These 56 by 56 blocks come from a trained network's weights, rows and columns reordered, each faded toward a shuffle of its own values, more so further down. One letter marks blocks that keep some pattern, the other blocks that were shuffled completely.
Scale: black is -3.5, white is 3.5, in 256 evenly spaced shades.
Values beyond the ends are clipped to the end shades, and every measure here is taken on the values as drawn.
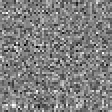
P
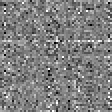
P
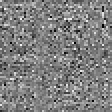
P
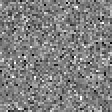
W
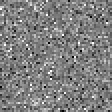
W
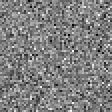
W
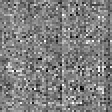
P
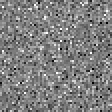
W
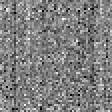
P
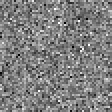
W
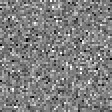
W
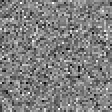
W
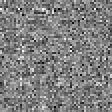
P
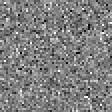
W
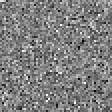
W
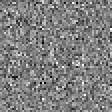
P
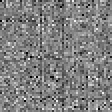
P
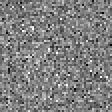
W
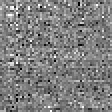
P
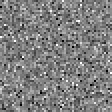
W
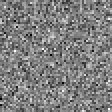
W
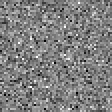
W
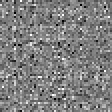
P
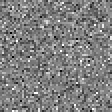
W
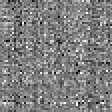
P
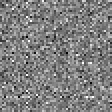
P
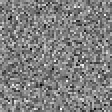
W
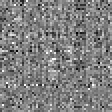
P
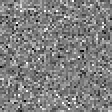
W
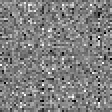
P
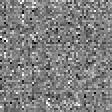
P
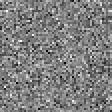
W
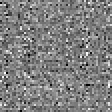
P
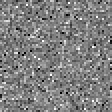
W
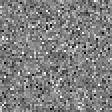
W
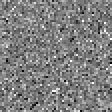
W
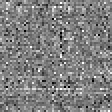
P
